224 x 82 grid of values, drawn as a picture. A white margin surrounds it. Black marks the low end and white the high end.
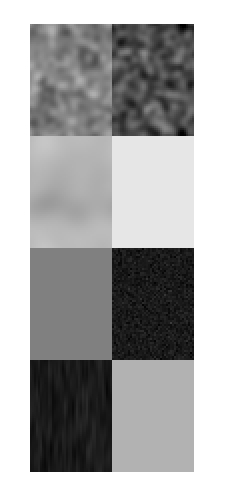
The table splits into 4 rows of 2 panels. Panel 1,1: middling, blotchy. Panel 1,2: low, blotchy. Panel 2,1: high, smooth, faint in contrast. Panel 2,2: very high, flat. Panel 3,1: middling, flat. Panel 3,2: very low, fine-grained, faint in contrast. Panel 4,1: very low, streaked downward, faint in contrast. Panel 4,2: high, flat.
